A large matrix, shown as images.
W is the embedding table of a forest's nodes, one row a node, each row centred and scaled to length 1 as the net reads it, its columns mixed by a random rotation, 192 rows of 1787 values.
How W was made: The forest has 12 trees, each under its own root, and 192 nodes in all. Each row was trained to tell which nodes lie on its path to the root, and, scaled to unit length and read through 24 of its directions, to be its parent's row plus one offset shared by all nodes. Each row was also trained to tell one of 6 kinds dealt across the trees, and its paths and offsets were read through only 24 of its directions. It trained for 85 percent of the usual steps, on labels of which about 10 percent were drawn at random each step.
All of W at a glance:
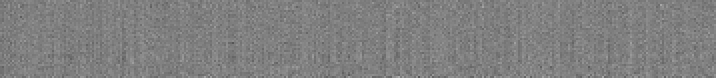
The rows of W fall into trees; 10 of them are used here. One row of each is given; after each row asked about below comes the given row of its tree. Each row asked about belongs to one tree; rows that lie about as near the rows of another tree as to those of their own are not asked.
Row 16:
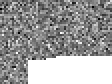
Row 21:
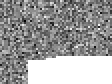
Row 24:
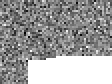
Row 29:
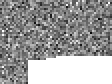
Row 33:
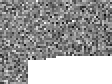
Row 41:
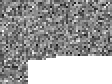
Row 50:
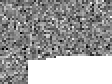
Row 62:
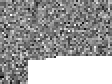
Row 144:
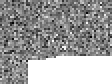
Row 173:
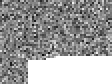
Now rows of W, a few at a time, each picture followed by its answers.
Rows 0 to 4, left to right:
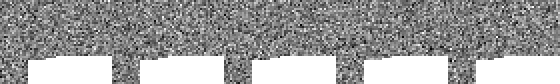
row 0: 29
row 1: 24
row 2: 62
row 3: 21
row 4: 24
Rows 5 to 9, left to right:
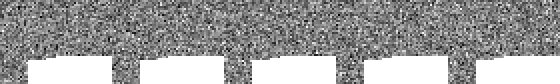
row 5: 41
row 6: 144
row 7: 50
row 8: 41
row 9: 173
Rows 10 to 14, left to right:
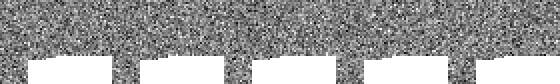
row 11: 24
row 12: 16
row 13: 24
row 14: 62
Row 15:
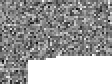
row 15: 24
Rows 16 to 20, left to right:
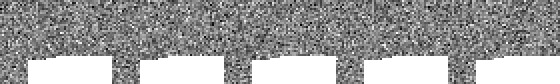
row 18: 41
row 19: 16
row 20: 21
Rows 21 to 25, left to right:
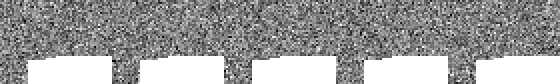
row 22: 24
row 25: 41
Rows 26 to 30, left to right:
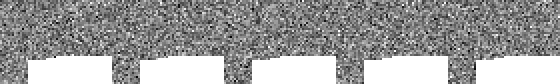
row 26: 50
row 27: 144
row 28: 62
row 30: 50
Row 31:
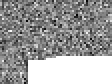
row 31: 29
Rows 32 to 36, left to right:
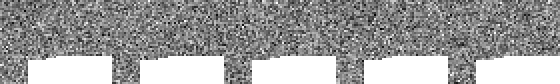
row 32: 50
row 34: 21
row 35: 29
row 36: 41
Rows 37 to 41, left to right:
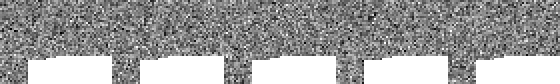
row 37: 62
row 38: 62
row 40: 29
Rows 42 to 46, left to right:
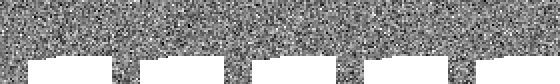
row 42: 144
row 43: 62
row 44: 24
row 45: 24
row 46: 16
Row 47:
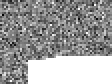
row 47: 41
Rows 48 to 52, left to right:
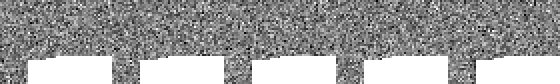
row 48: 24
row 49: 50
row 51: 173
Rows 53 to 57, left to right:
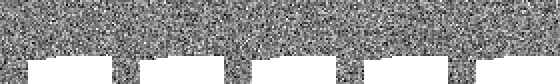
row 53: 50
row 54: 41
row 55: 173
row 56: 33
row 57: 24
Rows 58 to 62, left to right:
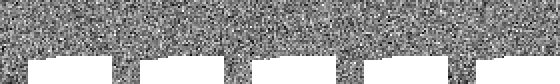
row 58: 62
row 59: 144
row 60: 21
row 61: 16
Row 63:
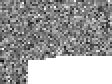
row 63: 24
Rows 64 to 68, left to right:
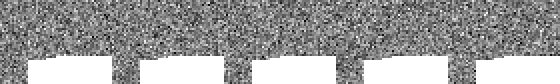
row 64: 24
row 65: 173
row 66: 41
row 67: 21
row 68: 144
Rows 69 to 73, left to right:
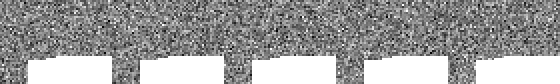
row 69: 24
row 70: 33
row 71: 33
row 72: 29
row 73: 21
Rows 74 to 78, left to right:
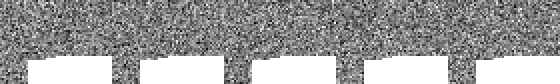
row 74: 21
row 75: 24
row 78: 144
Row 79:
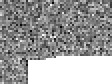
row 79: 29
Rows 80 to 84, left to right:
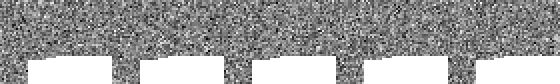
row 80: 21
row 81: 29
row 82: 29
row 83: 21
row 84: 173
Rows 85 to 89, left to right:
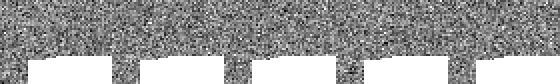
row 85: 33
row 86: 62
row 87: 173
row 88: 33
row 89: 16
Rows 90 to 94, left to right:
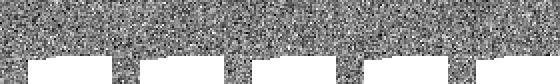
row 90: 29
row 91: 21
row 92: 144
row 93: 173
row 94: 50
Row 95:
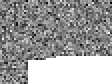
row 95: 29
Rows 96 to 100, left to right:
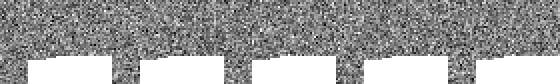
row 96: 16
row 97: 33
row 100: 24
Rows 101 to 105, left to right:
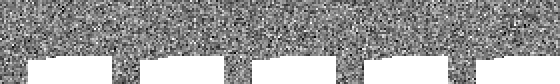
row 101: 21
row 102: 62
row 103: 144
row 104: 50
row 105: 62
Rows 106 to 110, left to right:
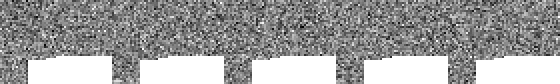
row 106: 29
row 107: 173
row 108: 62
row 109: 62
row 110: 50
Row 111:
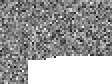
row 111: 50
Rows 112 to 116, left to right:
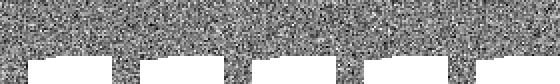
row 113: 29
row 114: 173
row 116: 144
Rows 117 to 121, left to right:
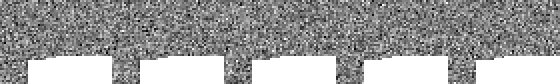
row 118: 29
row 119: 62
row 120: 173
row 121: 50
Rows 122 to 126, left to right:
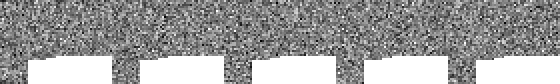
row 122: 24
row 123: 16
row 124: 29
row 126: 62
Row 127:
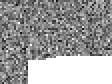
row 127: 50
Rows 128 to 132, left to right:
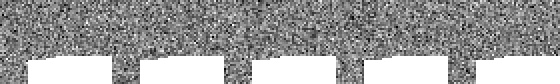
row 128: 41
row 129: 62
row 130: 50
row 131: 29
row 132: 33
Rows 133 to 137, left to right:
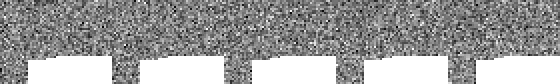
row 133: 50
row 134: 21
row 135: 144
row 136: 50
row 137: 29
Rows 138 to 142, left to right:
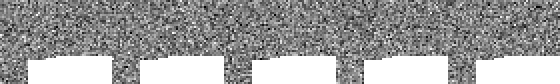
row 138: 62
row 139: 16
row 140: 29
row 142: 62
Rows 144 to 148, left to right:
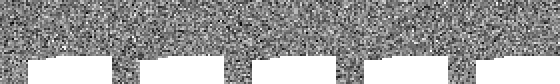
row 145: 21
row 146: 29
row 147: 62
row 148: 144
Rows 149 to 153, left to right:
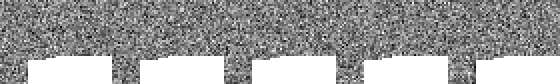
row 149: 33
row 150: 62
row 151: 62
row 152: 41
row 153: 29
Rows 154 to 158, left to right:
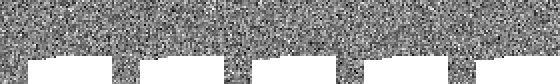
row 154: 144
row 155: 173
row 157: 33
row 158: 50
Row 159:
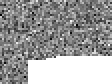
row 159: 62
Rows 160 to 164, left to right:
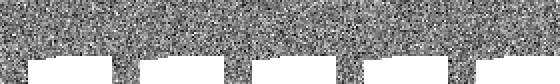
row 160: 29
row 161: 21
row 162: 50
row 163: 21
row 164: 24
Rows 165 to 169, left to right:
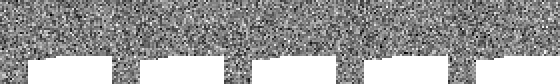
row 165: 144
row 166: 24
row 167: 24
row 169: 24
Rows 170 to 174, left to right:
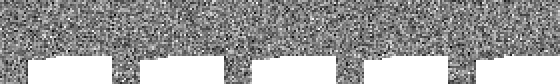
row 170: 29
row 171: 41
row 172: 21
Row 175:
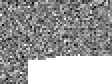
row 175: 16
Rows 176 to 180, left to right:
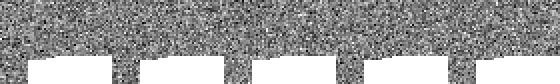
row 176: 21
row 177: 24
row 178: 50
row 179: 62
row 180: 144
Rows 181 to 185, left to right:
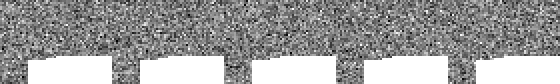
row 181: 62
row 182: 144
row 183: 21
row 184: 16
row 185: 41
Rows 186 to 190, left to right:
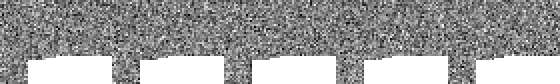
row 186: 41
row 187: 29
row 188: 29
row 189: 144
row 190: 24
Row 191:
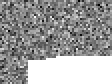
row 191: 24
